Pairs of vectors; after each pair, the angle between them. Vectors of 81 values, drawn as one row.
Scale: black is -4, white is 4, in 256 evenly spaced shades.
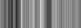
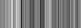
nearly opposite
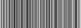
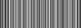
nearly opposite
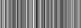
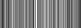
partly opposed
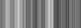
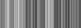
nearly parallel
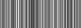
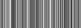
partly aligned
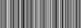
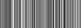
partly opposed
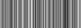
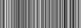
orthogonal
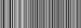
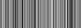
partly opposed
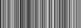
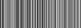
partly aligned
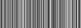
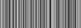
partly opposed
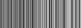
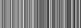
nearly opposite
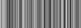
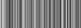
nearly parallel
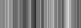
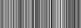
orthogonal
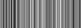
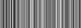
nearly parallel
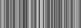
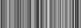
partly opposed
